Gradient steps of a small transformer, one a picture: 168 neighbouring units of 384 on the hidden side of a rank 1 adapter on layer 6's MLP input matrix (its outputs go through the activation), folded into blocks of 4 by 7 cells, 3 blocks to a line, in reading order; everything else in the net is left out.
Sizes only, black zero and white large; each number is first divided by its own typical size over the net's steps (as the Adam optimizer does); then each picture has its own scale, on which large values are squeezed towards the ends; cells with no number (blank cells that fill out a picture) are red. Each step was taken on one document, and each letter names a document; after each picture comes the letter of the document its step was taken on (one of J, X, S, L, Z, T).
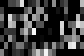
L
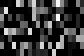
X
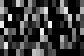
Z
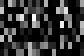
Z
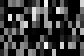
Z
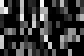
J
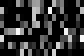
X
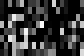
L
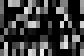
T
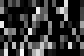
Z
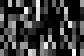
L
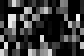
L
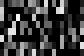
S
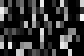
J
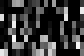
L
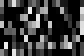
T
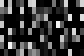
J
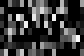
S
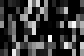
T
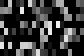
J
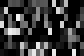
S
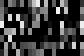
S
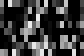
T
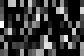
Z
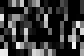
L
